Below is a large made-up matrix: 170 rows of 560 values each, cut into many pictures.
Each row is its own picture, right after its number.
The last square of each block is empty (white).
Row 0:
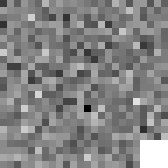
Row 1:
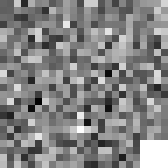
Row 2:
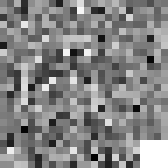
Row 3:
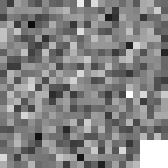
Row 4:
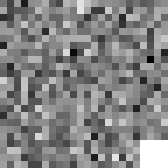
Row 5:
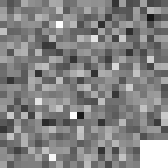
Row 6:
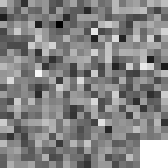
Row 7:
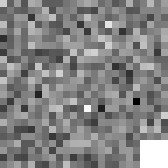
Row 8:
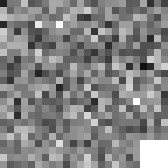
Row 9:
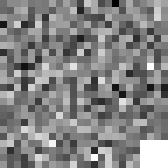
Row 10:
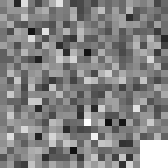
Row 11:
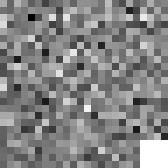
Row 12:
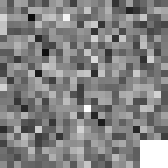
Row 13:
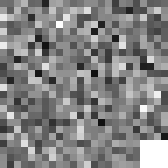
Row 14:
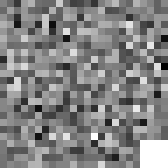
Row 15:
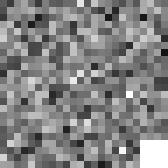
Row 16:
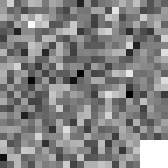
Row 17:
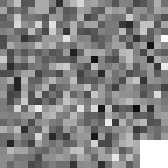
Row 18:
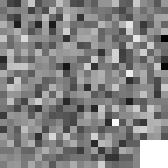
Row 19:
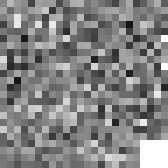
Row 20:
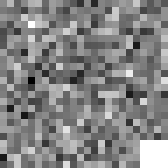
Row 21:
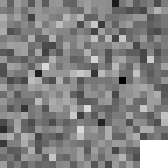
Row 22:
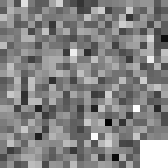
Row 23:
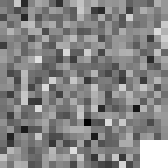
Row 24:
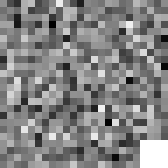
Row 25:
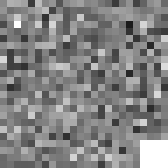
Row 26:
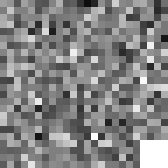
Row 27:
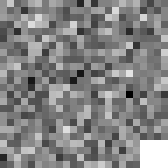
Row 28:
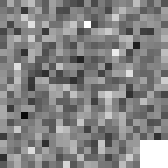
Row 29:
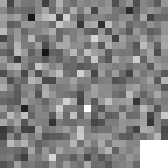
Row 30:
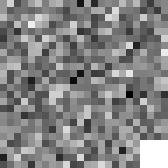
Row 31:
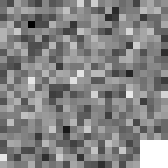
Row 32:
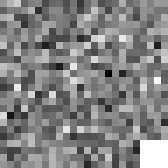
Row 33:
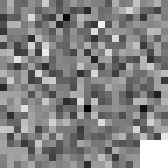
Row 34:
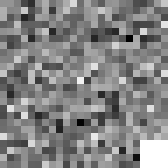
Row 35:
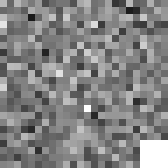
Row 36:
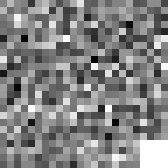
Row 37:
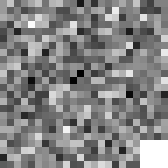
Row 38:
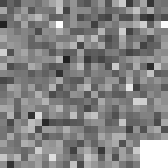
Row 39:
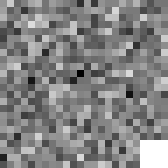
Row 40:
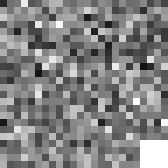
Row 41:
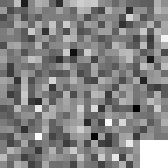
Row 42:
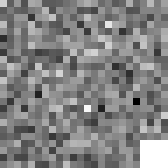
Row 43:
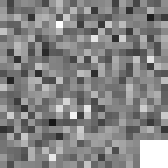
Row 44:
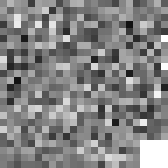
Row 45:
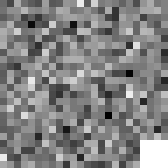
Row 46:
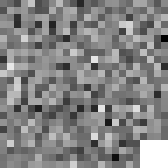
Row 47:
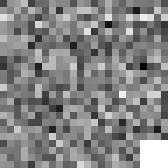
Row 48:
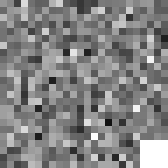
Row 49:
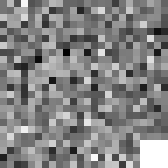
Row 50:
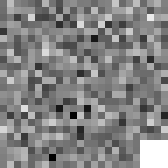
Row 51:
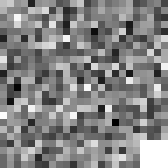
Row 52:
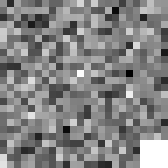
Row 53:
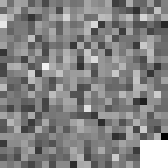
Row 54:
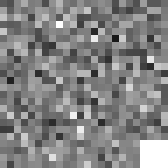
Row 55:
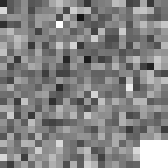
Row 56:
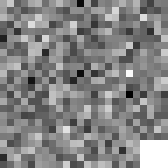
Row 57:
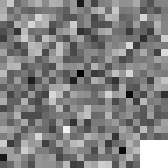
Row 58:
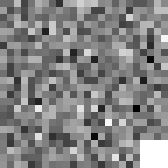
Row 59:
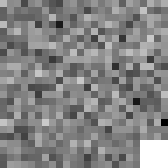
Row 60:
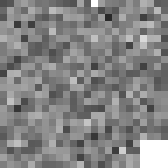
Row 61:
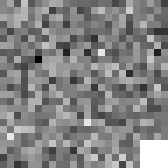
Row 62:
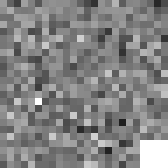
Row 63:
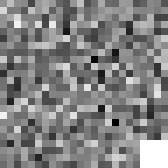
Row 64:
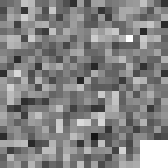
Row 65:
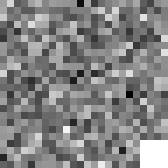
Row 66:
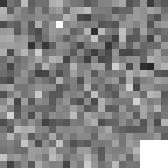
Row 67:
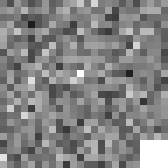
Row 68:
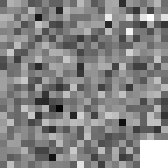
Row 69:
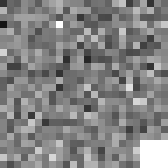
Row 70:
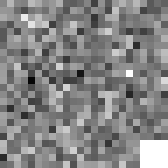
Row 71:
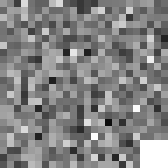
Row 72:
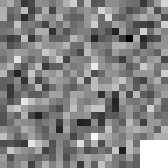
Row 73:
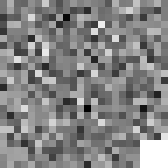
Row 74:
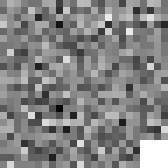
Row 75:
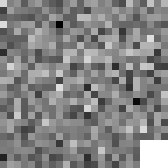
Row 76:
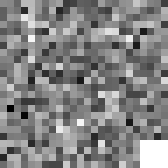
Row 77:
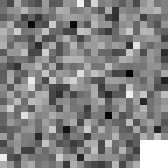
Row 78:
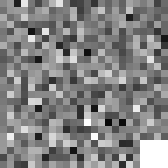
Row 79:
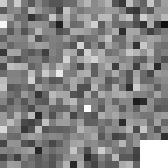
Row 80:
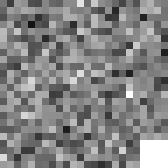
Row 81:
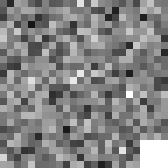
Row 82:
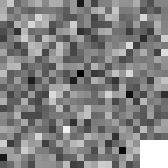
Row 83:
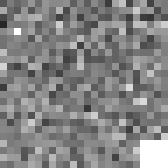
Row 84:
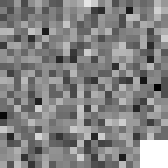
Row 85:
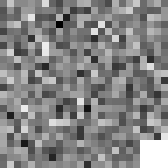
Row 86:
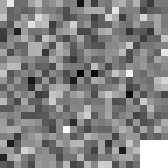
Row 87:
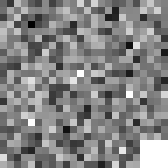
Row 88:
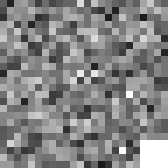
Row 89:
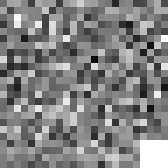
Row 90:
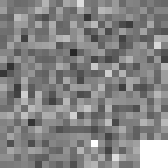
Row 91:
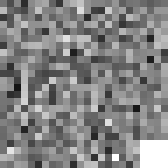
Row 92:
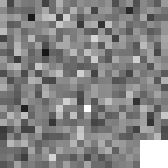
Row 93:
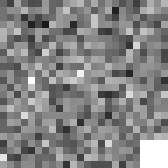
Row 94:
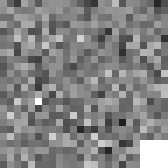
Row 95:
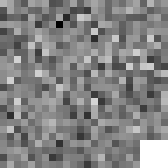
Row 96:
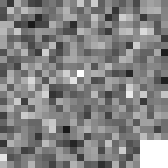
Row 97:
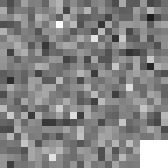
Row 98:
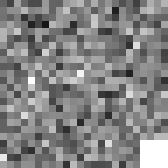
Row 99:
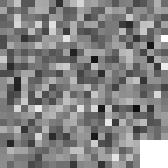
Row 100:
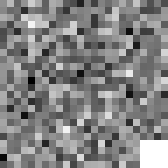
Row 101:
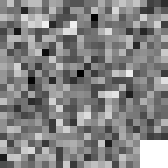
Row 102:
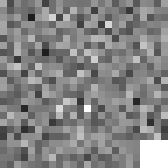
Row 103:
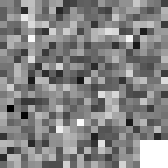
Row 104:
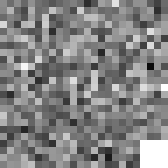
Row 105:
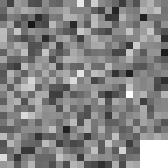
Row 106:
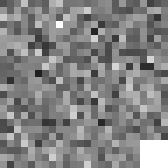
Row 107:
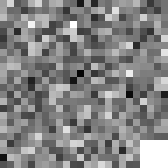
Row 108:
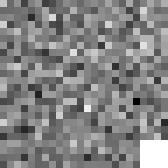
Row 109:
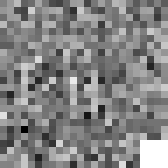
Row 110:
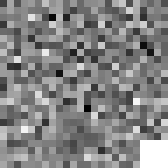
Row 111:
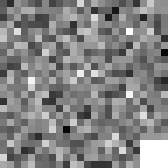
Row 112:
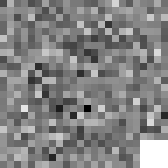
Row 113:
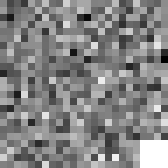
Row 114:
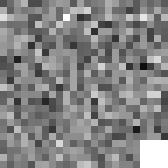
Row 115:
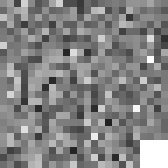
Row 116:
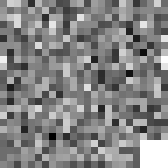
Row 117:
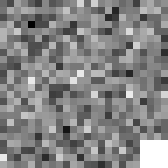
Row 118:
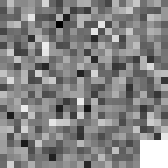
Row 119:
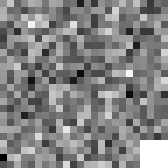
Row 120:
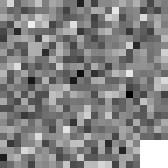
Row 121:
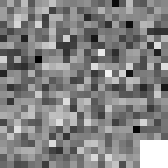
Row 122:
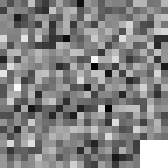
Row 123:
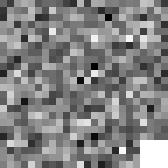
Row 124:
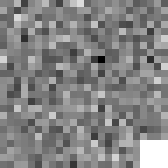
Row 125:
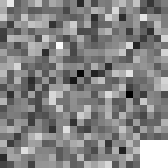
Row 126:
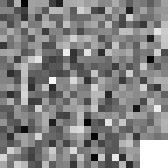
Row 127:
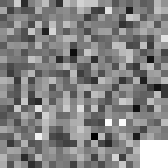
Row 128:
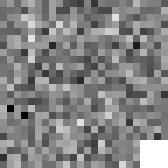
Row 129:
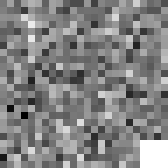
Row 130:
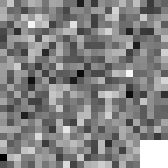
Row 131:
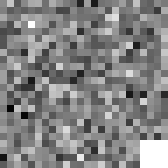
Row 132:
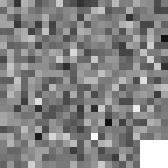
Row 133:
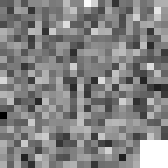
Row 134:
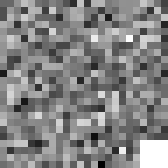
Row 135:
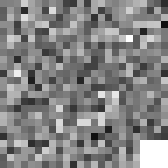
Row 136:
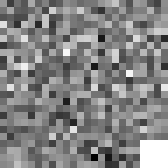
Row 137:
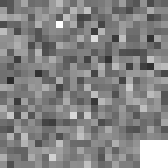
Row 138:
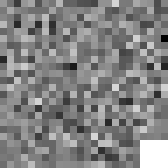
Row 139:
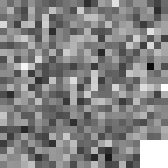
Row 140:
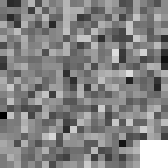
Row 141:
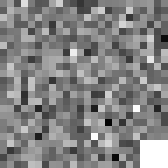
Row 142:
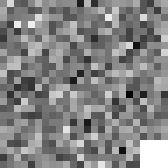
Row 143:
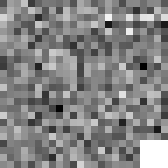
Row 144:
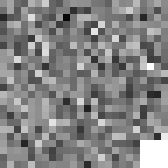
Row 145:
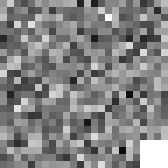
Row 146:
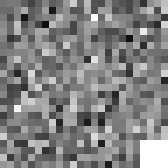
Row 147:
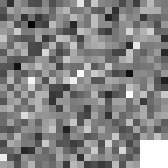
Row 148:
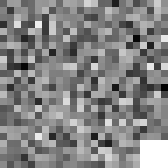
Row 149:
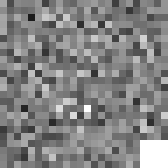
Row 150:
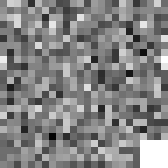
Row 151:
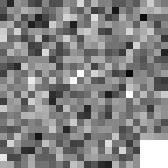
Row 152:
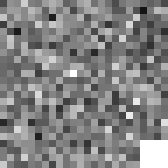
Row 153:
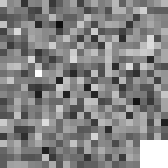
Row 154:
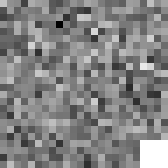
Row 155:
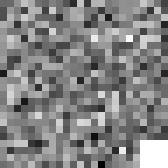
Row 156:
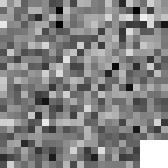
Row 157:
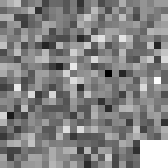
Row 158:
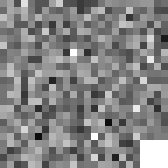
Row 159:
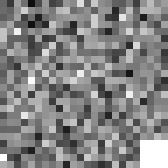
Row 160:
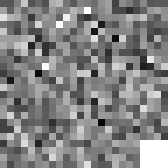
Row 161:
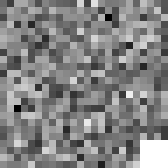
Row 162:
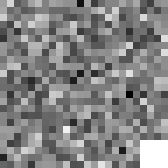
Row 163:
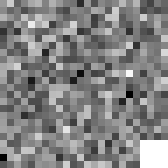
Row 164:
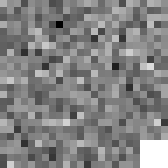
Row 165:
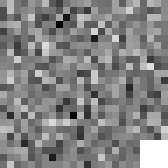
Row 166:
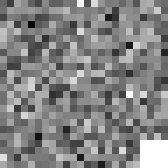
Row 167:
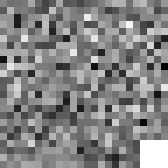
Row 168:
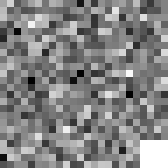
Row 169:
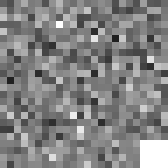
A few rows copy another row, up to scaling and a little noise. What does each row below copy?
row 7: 42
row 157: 32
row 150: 116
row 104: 139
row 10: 78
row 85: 118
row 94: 62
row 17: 99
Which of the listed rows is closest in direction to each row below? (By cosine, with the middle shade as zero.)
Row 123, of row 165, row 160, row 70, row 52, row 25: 52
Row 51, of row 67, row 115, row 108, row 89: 89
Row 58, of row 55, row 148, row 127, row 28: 127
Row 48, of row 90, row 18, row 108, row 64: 18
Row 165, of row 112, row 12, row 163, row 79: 112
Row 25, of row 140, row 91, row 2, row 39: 91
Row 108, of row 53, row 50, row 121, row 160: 53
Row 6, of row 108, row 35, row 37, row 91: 108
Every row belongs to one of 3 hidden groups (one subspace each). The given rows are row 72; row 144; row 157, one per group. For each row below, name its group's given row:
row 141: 157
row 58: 157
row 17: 157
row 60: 72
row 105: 72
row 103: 72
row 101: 72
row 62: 157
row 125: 72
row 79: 144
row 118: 144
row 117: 72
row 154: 144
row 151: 72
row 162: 72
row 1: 157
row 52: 72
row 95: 144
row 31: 72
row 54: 144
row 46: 157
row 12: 144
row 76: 72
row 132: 157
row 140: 157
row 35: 144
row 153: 144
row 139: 157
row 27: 72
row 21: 144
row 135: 72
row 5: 144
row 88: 72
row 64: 72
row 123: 72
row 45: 72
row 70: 72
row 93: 72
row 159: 72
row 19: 157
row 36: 157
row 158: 157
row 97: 144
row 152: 144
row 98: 72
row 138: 157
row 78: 157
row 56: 72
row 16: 72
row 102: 144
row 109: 157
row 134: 72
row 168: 72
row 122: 157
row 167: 157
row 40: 144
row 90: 157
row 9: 157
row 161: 72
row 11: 144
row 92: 144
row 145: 72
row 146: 72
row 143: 144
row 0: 144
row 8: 144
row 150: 157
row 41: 157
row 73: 144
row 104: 157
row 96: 72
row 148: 157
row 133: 157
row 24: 157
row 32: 157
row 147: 72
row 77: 72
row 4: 157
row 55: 144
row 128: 72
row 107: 72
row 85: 144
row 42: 144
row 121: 157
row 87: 72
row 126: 157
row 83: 144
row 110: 144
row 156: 144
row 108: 144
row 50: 144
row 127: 157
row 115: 157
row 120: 72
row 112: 144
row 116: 157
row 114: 144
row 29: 144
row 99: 157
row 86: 72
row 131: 72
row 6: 144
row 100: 72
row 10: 157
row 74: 144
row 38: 144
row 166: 72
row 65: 72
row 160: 144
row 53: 144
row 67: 72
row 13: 144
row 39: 72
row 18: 157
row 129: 72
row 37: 72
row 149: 144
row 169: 144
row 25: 157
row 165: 144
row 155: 72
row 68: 144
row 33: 144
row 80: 72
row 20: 72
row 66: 144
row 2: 157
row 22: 157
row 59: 144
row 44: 157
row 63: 157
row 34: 72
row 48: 157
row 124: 157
